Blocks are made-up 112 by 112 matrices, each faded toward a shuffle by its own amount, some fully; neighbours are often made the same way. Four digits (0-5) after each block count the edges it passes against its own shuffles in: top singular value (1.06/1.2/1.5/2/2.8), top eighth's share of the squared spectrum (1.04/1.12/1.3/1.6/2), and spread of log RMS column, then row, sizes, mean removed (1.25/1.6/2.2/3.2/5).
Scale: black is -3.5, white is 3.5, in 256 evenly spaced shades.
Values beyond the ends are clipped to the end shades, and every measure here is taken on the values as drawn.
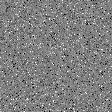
1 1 0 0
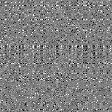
5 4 2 3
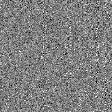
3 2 2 0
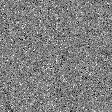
0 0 0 0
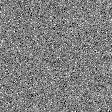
0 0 0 0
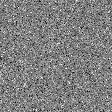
0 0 0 0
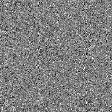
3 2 3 0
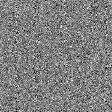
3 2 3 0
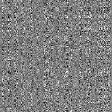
4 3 4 1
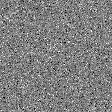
0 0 0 0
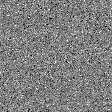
0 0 0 0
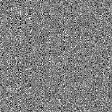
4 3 4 1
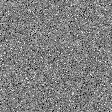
0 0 0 0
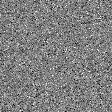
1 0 0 0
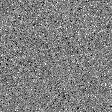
0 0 0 0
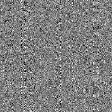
3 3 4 1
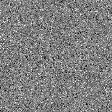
2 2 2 0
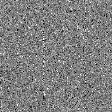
2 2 2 0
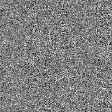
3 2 3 0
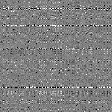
5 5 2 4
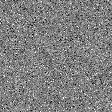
2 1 0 0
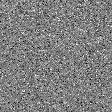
2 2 0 1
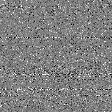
2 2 0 3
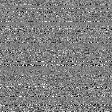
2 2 0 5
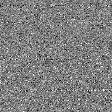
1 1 0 3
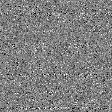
1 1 0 3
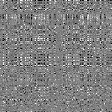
5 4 3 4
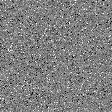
2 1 0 0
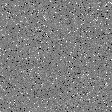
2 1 0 0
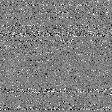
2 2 0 4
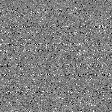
1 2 0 3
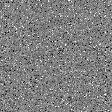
3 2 1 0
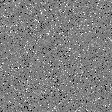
2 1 0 0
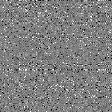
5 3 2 2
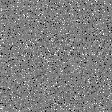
3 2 0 1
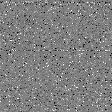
4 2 0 1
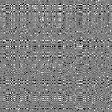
5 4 3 4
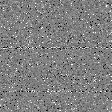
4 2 1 2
